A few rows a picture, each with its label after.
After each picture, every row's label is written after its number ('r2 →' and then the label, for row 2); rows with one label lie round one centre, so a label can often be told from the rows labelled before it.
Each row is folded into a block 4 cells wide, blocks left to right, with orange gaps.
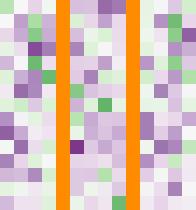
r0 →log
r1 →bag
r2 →log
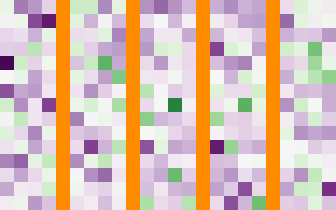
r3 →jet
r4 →log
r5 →bag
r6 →bag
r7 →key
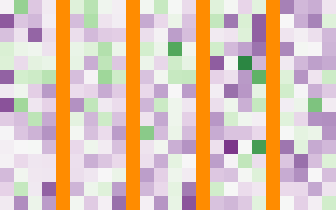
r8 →key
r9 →key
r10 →key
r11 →log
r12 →bag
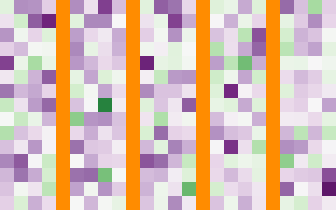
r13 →jet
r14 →bag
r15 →jet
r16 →log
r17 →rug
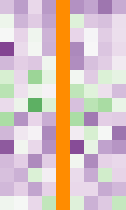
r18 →bag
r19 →bag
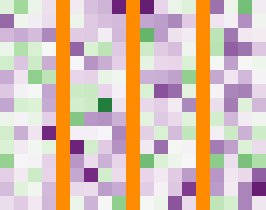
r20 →key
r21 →bag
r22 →rug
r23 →rug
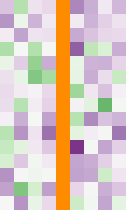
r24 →key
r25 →bag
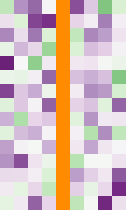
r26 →jet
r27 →rug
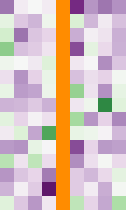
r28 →rug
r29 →bag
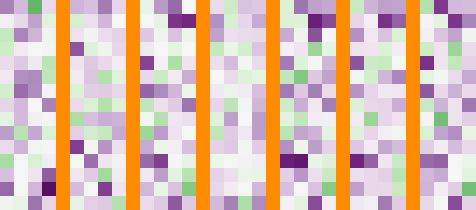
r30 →rug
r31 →bag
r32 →jet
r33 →key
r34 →jet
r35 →jet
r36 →jet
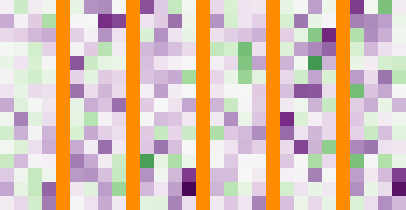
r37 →key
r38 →jet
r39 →rug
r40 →key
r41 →log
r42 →rug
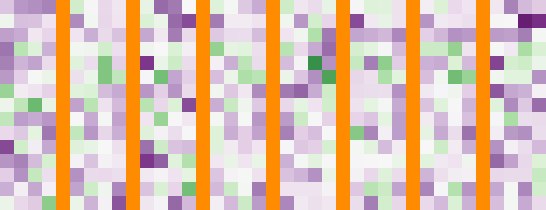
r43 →bag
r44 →key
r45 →jet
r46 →key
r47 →log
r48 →key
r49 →key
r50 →jet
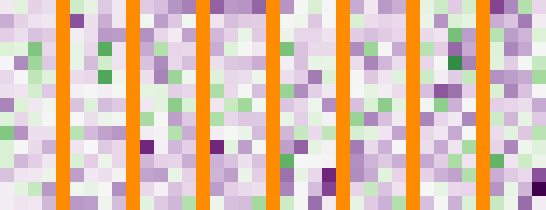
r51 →key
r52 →key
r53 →bag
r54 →bag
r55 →rug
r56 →bag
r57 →log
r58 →rug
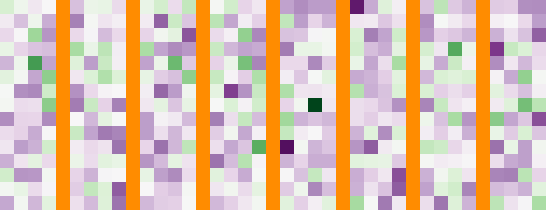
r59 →log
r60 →key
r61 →log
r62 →log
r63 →bag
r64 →rug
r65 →key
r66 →bag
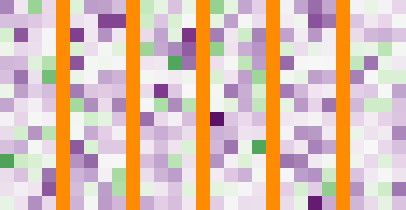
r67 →rug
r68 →jet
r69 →log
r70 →log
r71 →jet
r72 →key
